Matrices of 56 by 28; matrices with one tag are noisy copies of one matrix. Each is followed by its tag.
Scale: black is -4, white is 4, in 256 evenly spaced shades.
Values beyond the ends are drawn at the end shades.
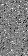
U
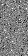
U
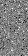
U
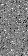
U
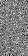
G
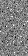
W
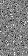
W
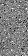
U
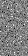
W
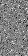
U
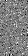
G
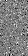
G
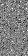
U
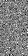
G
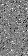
U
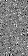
G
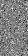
U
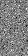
U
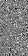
G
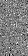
G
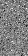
U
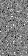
W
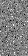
W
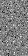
W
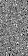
G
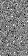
W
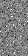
W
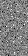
W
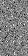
W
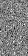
W
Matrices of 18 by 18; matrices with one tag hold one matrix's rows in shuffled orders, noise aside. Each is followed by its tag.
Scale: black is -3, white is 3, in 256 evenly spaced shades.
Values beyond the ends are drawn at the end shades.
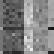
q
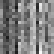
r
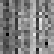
r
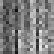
r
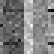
q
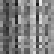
r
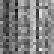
r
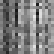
r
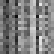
r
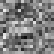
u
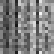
r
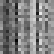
r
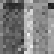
q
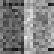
q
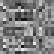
u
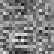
u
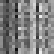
r
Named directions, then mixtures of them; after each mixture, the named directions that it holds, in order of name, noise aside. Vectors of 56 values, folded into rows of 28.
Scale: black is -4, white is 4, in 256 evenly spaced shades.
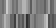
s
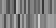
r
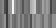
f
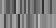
r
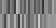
r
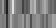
f, s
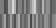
f, r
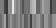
f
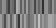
r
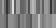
f, r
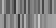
r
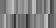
f, s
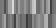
f, s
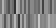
r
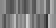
f, s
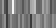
f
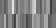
f, s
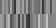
r, s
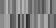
r, s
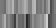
f, s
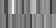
f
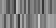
r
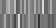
r
